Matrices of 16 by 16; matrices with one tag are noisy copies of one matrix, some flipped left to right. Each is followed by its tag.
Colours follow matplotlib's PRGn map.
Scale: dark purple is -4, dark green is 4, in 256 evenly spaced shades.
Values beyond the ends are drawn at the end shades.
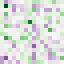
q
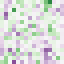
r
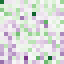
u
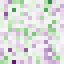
r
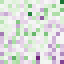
u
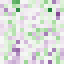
r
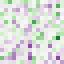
q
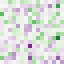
q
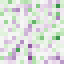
q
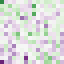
u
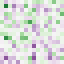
q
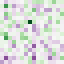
q
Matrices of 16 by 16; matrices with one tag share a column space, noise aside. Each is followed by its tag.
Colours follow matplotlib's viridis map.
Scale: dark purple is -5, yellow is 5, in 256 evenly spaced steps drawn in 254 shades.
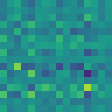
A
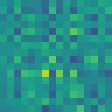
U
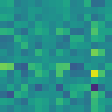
A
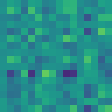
U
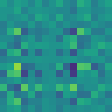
A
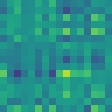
U
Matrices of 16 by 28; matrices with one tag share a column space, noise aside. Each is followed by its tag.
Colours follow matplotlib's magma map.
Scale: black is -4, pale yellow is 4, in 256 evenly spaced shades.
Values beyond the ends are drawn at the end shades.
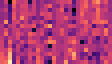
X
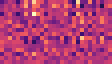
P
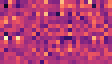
P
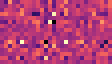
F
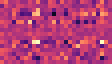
F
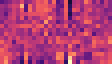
X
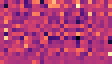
P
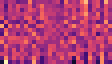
X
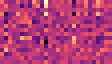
P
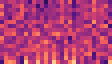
X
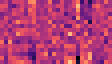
X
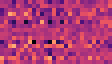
F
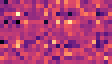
F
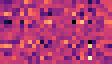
F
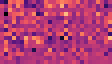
P
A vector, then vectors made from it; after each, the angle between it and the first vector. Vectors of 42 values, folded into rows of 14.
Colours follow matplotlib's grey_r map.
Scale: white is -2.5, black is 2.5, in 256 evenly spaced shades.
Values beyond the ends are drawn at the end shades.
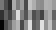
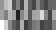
nearly opposite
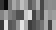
orthogonal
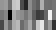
partly aligned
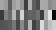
partly aligned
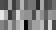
orthogonal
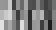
nearly opposite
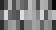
orthogonal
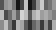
partly opposed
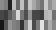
nearly parallel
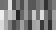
nearly opposite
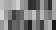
partly opposed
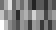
nearly opposite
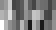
nearly opposite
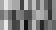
partly opposed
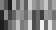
nearly parallel
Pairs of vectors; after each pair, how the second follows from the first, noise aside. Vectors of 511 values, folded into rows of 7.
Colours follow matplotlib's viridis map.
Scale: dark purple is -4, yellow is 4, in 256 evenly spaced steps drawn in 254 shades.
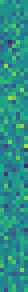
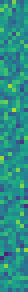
shuffled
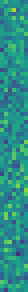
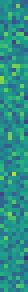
shuffled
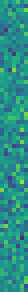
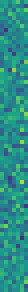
copied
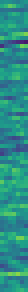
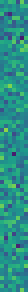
shuffled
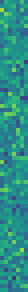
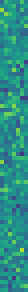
copied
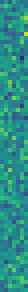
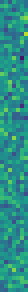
copied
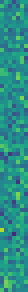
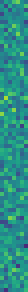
shuffled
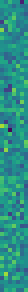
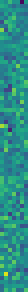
copied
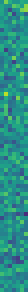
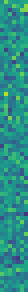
copied
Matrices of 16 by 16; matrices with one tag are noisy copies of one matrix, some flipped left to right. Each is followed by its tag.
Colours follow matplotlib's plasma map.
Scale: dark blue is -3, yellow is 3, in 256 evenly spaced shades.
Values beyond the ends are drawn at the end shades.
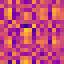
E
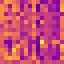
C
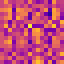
E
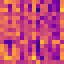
C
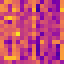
C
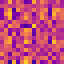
E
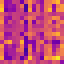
C
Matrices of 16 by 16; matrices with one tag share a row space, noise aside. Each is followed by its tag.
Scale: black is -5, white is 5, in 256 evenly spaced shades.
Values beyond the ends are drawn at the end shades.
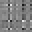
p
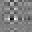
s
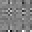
p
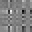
p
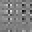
p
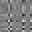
p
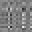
p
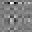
s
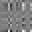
p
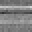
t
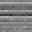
t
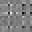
p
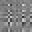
p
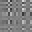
p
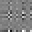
p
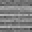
t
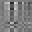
s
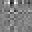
s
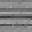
t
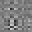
s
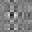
s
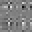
p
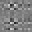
s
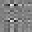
s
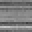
t
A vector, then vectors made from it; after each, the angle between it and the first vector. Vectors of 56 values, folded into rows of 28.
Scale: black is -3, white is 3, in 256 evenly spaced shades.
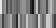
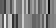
orthogonal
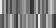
nearly parallel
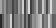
partly aligned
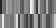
nearly opposite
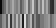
partly opposed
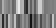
orthogonal
